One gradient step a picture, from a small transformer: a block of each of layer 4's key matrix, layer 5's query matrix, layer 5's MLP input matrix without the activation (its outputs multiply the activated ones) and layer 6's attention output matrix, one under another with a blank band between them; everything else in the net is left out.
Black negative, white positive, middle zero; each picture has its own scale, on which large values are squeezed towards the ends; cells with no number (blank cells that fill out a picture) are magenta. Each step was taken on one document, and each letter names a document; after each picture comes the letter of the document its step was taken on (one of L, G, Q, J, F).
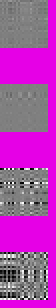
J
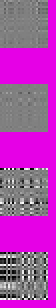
J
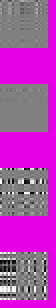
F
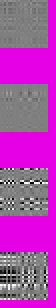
J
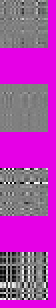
J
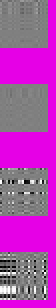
F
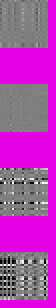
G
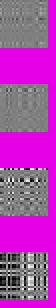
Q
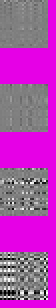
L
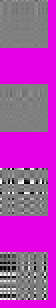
F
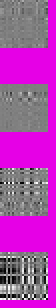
J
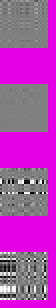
F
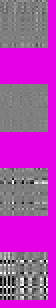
G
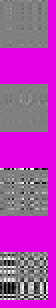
L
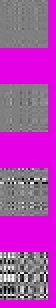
L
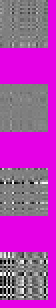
G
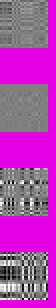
J
